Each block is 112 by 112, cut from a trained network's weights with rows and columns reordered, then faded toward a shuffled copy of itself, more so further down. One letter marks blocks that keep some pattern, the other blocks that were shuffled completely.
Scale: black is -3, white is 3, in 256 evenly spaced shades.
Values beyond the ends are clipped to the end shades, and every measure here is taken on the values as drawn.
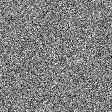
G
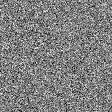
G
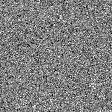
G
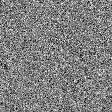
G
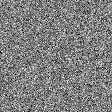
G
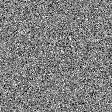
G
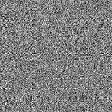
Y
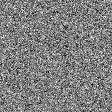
G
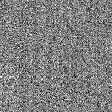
Y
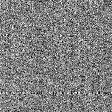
Y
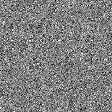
Y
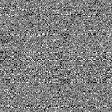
Y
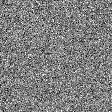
G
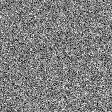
G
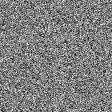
G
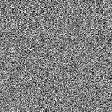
Y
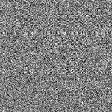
Y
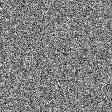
G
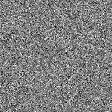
Y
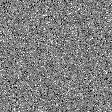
G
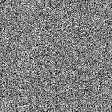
Y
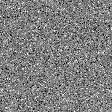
G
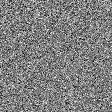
G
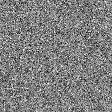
G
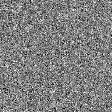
Y
